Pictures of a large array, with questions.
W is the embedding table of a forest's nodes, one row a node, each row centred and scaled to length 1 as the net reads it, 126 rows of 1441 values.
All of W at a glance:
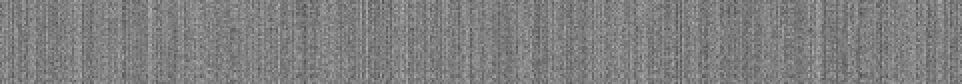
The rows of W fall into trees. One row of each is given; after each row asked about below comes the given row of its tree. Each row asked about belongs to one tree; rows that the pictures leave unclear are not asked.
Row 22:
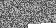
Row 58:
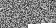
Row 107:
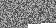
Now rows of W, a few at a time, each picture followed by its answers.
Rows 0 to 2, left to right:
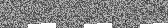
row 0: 22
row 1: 22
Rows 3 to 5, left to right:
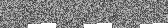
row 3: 22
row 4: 107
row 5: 22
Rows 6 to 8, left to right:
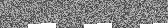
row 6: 22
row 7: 58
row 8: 58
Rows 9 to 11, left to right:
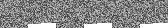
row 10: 58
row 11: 22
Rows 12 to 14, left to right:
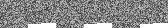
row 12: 22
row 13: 22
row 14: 22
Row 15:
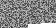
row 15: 58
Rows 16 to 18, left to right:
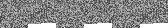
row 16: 22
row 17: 58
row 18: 22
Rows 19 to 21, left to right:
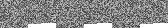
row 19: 22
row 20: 22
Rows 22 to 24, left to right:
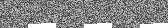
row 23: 58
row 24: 22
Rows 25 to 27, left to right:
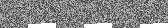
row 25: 58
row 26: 22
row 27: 22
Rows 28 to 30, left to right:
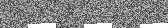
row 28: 107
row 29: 58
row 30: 22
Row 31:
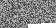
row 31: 58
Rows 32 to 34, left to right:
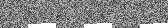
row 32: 22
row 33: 22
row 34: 58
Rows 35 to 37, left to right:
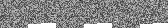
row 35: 22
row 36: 22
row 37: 107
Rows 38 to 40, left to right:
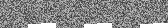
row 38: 22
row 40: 58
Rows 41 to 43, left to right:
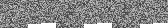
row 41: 58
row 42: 58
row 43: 58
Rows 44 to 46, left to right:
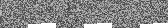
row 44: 22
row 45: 58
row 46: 58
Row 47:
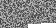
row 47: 107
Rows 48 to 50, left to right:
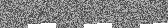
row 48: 107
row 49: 22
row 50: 58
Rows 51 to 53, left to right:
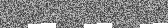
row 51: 107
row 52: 58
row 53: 22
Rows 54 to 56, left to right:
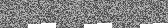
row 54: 58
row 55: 58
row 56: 22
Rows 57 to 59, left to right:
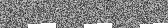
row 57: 107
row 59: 22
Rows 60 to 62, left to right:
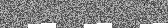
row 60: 107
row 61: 58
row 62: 22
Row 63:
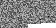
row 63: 58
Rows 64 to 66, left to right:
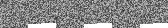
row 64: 58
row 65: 22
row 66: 107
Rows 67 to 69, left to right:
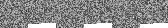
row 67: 22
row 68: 58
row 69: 22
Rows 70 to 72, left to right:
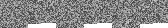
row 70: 22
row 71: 22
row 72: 22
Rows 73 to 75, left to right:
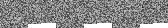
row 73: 22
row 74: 58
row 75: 58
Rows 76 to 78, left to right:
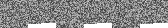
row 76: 58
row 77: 22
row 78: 58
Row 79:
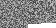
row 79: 22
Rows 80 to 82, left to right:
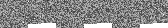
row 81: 107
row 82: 58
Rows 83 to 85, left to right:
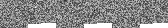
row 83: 22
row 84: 107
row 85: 58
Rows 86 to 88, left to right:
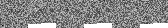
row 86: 107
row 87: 107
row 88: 58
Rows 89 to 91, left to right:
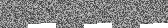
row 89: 22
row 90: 58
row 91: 58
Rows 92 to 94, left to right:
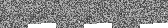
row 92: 22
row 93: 22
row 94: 58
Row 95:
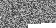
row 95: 58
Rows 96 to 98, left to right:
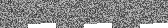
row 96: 107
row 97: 22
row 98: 58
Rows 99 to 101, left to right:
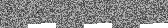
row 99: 107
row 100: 58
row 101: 22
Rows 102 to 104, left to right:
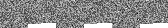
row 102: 22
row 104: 107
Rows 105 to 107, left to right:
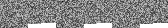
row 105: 58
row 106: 58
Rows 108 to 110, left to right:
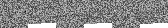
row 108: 58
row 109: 22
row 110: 22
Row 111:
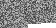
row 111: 22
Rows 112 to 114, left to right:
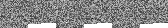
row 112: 22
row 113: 22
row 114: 22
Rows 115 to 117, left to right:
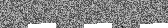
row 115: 22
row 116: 22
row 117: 58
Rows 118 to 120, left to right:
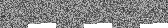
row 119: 107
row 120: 107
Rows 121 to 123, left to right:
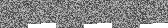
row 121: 58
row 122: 58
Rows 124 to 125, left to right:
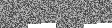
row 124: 58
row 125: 58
